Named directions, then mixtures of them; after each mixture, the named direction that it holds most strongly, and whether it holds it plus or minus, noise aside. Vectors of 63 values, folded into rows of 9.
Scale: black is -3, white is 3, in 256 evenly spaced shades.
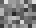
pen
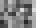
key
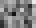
key, plus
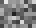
pen, plus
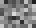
pen, minus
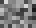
pen, plus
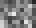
key, minus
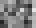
key, plus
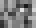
key, plus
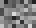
pen, minus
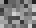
pen, minus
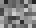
pen, minus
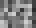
key, minus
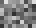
pen, plus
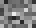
pen, minus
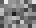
pen, plus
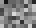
pen, minus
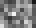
key, minus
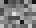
pen, minus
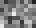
pen, minus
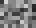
pen, plus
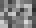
key, minus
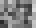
key, plus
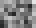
key, plus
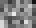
key, minus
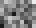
pen, plus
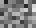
pen, minus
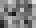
key, plus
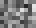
key, plus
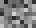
pen, minus
